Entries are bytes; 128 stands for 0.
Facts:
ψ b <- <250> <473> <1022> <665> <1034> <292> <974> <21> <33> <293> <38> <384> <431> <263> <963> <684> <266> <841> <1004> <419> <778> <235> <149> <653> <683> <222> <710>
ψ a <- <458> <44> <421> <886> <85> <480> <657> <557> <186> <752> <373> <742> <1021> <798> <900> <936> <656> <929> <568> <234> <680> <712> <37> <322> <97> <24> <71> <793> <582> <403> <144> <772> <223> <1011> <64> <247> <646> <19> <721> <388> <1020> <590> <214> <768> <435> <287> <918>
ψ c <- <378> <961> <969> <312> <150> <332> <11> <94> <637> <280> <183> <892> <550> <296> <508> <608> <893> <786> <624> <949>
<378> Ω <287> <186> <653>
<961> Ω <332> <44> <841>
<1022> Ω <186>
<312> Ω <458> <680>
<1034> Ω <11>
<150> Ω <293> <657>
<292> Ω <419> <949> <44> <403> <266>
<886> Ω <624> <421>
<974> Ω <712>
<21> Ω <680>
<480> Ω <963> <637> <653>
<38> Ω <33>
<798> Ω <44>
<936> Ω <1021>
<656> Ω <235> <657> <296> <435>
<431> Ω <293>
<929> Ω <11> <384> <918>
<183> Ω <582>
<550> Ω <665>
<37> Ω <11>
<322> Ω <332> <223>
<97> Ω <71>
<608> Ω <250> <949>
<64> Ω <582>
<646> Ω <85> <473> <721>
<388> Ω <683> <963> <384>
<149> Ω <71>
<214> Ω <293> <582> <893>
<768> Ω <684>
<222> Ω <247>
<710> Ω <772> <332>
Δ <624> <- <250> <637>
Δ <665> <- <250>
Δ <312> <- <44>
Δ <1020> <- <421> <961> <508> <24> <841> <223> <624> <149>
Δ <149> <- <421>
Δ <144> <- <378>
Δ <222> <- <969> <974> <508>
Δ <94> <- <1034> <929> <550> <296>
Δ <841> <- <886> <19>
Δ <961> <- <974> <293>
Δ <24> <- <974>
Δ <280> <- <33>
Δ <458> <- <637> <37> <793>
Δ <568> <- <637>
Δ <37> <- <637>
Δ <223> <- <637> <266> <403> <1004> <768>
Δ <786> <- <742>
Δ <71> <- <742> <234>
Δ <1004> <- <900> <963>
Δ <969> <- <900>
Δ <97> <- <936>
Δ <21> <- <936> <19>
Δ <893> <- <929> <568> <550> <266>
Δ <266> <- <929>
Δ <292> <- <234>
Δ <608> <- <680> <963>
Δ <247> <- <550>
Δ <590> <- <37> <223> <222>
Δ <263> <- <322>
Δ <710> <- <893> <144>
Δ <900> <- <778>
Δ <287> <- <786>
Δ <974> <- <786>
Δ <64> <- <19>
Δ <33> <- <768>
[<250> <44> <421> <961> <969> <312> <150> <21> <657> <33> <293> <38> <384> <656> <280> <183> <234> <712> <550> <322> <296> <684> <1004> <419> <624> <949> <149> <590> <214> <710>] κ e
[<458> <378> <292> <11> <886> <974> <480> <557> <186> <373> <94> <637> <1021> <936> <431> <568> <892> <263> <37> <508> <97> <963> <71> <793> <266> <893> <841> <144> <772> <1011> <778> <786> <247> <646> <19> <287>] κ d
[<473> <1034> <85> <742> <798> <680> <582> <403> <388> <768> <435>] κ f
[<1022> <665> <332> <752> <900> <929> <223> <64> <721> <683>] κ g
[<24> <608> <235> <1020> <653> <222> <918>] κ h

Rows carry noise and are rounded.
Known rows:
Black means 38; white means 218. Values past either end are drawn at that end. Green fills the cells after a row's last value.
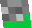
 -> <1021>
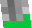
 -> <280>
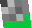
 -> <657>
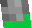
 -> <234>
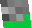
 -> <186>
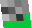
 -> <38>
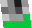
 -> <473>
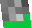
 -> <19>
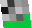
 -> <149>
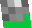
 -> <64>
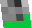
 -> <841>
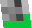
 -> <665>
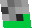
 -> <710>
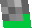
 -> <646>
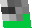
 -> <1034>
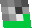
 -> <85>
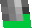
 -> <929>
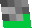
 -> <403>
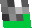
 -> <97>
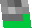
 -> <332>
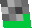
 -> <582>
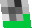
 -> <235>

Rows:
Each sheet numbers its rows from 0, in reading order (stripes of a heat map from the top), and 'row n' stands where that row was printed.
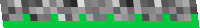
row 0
<936>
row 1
<71>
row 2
<250>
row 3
<969>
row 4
<266>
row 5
<798>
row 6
<886>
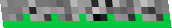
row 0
<94>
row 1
<222>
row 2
<590>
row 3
<312>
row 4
<263>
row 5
<431>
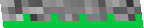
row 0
<893>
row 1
<772>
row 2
<892>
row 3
<11>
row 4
<778>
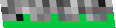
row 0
<292>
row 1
<624>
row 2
<322>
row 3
<963>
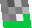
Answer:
<1020>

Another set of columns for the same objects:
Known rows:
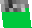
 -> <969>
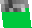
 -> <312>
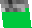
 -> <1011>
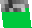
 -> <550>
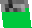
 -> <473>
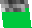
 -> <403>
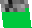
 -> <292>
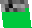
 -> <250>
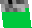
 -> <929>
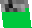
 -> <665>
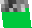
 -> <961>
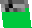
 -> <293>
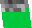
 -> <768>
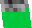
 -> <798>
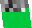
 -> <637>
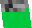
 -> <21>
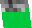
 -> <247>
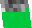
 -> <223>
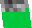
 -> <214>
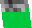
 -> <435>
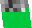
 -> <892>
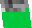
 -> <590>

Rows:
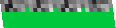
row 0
<1022>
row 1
<786>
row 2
<378>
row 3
<64>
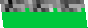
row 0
<1034>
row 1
<280>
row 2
<421>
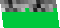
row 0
<918>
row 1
<841>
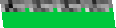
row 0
<235>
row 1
<712>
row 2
<44>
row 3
<793>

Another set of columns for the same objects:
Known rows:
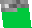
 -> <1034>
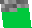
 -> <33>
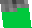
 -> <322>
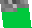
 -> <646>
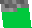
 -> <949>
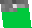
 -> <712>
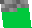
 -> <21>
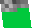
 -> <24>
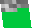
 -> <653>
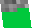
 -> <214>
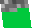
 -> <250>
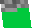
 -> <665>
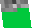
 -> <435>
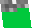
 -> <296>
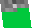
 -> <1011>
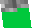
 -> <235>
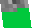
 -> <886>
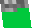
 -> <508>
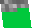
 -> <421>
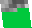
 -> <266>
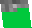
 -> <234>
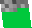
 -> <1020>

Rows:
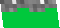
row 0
<280>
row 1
<550>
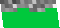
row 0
<721>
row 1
<293>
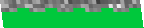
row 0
<431>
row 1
<473>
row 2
<768>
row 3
<223>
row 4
<929>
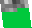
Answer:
<974>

